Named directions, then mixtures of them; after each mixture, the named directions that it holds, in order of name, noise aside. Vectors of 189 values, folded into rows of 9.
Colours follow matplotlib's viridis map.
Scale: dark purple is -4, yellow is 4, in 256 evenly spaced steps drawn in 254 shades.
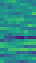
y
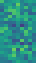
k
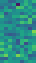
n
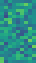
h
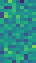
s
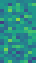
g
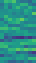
y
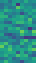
h, n, y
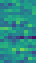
k, y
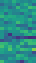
n, y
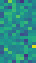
h, s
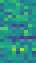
k, y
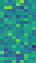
n, s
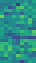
n, y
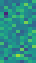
h, n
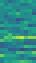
y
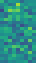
g, h, k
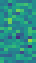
g, h, y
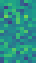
h, k, s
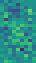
h, k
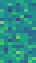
g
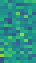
h, n, y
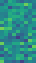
h, s, y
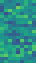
k, n
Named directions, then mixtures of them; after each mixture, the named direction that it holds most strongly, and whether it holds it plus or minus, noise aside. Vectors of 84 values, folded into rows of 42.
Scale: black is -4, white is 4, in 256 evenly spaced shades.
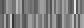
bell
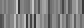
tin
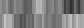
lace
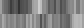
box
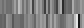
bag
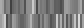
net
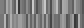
bag, minus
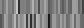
tin, plus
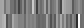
bag, minus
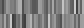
bell, plus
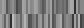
bell, minus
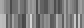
net, plus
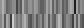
bell, minus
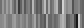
bag, minus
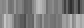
lace, plus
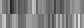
net, plus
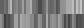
lace, minus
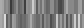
net, plus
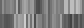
lace, minus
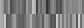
net, plus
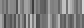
tin, minus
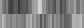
box, plus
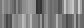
lace, minus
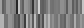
tin, minus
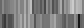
lace, minus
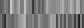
net, minus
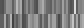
bell, plus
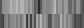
box, minus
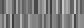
bell, plus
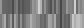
box, plus
